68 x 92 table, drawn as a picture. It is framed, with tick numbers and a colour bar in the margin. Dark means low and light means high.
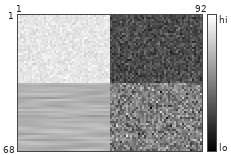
The table splits into 2 rows of 2 panels. Panel 1,1: very high, fine-grained, faint in contrast. Panel 1,2: low, fine-grained. Panel 2,1: high, streaked across, faint in contrast. Panel 2,2: middling, fine-grained, strong in contrast.
